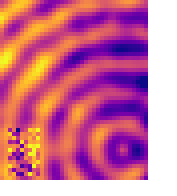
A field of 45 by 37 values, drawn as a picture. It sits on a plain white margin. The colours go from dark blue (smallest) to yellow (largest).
Average level on the scale: 50%. Rings: centred on the bottom right. Roughest part: bottom left. Odd patch: rougher, in the bottom left. Ninth with the lowest average: middle right. Slope: up to the left. Odd rows or columns: none.
